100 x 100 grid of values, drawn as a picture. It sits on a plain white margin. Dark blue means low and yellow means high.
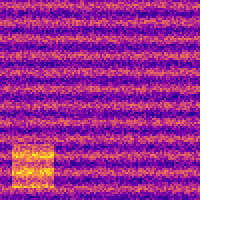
Stripes: horizontal, repeating 12 times. Ninth with the highest average: bottom left. Slope: none. Odd patch: higher, in the bottom left.
